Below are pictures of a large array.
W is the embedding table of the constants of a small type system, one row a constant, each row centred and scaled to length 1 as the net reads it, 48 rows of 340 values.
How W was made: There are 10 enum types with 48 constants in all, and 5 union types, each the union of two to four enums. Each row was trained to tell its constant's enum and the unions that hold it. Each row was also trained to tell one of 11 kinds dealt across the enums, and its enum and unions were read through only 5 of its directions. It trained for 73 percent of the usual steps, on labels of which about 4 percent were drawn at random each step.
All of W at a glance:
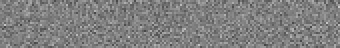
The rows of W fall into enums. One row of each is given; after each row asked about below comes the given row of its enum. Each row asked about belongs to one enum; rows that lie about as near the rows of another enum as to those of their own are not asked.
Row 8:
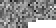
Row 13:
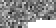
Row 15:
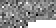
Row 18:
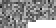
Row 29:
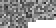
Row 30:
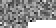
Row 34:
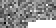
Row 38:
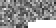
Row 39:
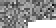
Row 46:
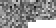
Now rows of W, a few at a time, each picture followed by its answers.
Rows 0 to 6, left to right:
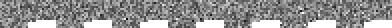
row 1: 13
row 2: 29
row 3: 29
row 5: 30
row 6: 39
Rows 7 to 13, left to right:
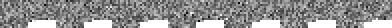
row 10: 30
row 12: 8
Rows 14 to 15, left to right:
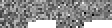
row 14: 34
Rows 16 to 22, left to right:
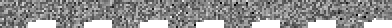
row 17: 39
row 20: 39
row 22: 18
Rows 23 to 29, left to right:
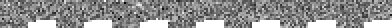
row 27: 29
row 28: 29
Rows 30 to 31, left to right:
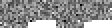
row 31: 30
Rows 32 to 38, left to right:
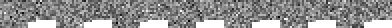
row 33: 46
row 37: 30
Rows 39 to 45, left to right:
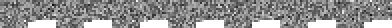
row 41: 15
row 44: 13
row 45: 18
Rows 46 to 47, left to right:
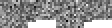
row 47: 39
